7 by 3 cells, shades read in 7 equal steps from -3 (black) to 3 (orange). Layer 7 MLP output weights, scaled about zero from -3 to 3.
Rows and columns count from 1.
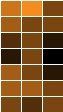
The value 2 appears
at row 1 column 1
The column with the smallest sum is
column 3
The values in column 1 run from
-2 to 2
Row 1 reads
2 3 0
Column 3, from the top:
0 0 -2 -3 -2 0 0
